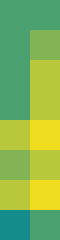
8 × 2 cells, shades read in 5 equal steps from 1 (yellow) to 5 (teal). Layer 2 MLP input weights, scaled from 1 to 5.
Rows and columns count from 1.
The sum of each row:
8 7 6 6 3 5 3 9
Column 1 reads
4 4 4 4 2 3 2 5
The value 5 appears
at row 8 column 1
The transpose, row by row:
4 4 4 4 2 3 2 5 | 4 3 2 2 1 2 1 4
